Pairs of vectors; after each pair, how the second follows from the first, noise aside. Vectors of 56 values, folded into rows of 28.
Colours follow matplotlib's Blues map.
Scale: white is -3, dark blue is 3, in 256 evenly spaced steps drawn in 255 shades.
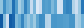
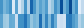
shuffled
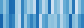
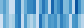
negated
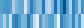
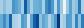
negated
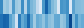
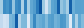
negated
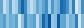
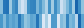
negated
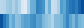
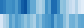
negated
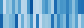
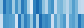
negated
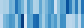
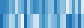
negated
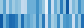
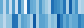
shuffled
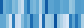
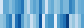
negated
